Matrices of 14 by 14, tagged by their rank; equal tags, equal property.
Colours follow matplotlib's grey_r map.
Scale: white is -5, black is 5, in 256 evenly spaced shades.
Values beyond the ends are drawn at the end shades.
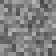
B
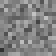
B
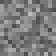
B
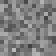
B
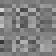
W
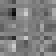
W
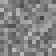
B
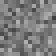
B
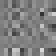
W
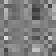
W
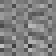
W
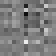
W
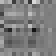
W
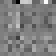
W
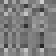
W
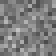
B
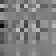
W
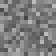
B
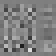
W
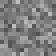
B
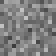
B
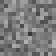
B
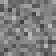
B
